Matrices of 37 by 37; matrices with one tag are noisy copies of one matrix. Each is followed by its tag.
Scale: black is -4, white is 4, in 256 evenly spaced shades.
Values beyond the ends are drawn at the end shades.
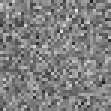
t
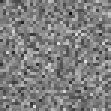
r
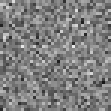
t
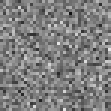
r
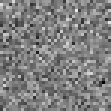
t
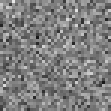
t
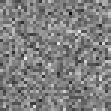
r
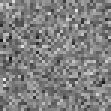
t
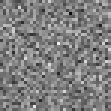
r
